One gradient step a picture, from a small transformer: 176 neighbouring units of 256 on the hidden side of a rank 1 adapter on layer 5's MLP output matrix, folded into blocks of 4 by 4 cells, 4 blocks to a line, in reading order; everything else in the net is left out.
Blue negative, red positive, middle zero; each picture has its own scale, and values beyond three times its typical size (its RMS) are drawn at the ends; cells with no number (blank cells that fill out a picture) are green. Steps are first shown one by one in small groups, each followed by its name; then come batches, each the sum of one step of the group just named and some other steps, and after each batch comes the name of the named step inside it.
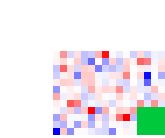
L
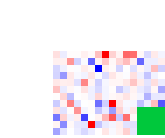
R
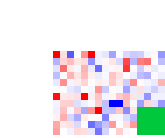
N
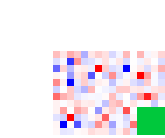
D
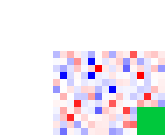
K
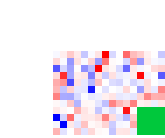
D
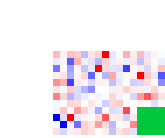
D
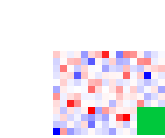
L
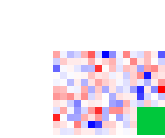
N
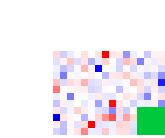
R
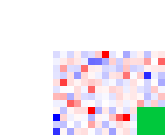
L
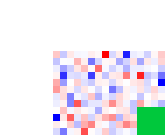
K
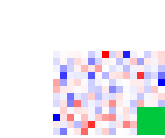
K
